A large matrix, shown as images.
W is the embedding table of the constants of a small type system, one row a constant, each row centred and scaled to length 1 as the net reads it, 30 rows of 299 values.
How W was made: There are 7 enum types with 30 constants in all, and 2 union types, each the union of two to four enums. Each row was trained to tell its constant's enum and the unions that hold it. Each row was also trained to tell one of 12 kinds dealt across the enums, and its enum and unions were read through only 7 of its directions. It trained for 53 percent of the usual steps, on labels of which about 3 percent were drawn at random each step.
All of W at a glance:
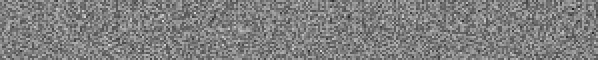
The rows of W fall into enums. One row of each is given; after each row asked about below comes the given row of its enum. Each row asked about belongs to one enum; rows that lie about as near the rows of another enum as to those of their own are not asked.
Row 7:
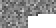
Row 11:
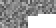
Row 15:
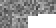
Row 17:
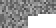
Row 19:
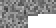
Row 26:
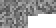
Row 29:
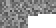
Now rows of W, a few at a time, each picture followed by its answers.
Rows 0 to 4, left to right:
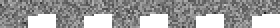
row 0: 11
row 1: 17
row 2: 29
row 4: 17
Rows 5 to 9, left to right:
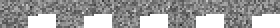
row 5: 26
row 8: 26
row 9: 15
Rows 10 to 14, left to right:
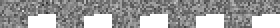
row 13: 15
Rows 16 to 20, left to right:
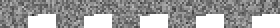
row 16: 19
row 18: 7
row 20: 15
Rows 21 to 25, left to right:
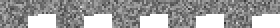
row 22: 26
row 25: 11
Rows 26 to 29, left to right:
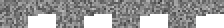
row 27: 17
